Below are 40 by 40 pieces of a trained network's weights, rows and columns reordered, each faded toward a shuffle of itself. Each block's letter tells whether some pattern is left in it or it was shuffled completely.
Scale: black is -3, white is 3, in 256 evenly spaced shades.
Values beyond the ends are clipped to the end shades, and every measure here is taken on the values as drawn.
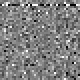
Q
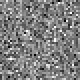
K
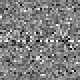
Q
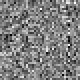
Q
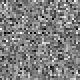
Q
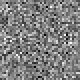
Q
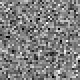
K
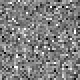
K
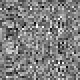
Q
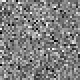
K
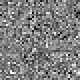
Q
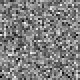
K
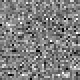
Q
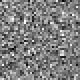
Q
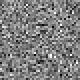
Q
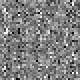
Q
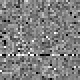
Q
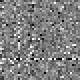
Q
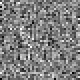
Q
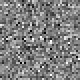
Q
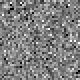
K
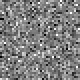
K
